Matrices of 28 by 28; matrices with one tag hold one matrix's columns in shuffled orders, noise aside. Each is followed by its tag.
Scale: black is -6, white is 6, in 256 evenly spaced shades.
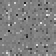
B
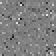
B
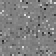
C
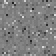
C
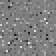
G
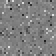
C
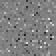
G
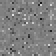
B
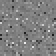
G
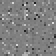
B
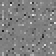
B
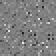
G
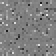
B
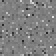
C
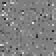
B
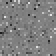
C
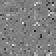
B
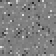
C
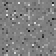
B
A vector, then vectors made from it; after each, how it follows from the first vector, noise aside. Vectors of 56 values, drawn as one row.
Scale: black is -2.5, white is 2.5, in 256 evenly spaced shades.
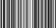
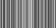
shrunk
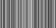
shrunk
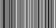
partly zeroed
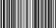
copied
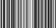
copied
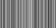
shrunk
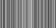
shrunk
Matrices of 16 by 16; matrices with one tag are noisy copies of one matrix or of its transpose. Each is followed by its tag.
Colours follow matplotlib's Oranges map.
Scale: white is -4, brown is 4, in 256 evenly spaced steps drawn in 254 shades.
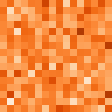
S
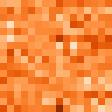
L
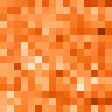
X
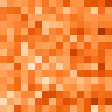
X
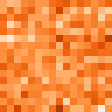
L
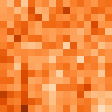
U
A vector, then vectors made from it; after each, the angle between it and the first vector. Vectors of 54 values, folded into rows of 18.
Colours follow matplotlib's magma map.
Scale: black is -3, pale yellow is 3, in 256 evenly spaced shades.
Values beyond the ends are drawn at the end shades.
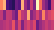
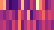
nearly parallel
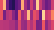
nearly parallel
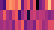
nearly opposite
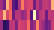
orthogonal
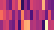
orthogonal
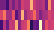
orthogonal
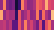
partly aligned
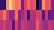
nearly opposite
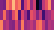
nearly opposite
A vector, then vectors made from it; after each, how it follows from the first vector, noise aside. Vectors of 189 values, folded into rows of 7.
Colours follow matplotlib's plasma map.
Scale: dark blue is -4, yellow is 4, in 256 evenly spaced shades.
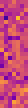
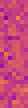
shrunk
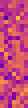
copied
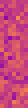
shrunk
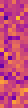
copied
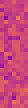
shrunk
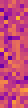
copied
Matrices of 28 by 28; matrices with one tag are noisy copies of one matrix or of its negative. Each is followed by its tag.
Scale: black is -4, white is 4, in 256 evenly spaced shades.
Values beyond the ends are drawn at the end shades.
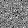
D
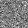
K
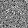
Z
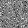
K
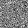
K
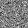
K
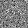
Z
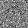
Z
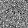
Z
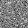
K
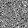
K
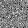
D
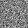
Z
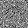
Z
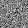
D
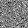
K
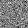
K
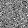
K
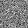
Z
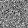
Z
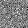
D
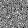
D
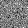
D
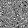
K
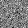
D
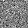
Z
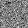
K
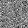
K
